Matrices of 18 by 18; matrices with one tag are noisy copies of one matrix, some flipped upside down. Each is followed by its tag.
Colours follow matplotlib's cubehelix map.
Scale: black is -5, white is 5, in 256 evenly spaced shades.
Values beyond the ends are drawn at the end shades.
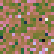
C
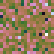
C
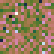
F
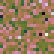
C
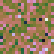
C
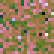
C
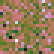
F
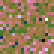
C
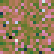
F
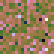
C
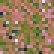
F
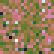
F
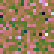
C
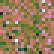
F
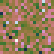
F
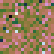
F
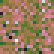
F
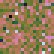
F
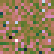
F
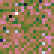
F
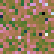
C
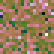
C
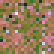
F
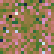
F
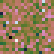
F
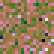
C
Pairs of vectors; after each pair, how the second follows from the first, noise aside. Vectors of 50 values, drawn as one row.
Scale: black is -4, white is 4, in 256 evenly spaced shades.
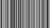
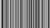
reversed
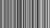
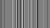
partly zeroed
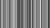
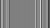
partly zeroed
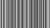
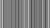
partly zeroed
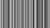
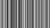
wrapped around
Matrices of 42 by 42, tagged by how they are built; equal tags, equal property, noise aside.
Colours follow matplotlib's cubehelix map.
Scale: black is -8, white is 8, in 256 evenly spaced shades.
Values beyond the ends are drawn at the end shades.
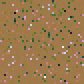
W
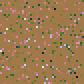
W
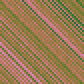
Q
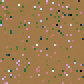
W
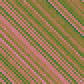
Q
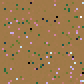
W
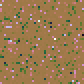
W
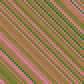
Q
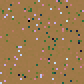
W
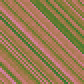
Q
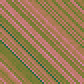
Q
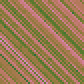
Q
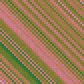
Q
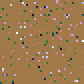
W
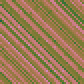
Q
